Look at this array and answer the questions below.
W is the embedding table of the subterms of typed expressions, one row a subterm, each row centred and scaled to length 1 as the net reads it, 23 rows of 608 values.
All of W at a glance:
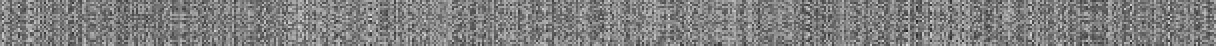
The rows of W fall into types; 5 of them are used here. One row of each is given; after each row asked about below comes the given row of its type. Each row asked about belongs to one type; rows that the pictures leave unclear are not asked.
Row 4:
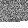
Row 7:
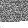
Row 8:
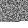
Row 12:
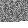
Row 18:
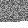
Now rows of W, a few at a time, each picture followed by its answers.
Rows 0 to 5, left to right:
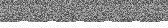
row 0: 18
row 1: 8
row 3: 18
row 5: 4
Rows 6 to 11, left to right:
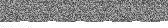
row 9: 7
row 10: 4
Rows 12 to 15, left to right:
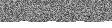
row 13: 7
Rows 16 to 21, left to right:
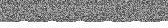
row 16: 8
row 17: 4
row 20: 12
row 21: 18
